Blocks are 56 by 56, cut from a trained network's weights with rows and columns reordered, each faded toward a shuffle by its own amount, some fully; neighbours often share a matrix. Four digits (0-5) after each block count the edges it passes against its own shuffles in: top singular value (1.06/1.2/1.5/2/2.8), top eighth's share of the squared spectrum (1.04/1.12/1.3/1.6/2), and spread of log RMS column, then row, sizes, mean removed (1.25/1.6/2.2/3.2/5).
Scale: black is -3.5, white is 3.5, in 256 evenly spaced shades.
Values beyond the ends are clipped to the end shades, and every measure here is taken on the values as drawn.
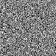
3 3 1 1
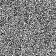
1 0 0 0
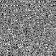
3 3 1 2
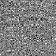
3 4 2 3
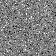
0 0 0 0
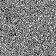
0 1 0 0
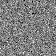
0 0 0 0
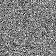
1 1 0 0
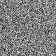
0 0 0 0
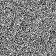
0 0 0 0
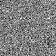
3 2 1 1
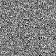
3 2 0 1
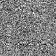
3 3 1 1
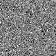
2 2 0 0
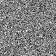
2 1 0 0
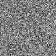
3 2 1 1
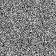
2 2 0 0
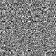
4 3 0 2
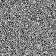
0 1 0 0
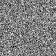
2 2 0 0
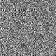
3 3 1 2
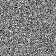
1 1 0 0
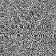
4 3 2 2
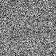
3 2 0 1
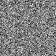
2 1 0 0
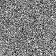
0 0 0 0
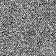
1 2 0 1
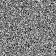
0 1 0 0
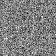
2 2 0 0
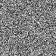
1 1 0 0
